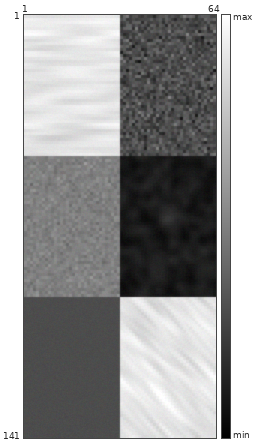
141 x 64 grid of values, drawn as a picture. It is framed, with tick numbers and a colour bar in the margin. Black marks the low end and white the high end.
It is made of 3 by 2 panels. Panel 1,1: very high, streaked across, faint in contrast. Panel 1,2: low, fine-grained. Panel 2,1: middling, fine-grained, faint in contrast. Panel 2,2: very low, blotchy, faint in contrast. Panel 3,1: low, flat. Panel 3,2: very high, slanting down to the right, faint in contrast.
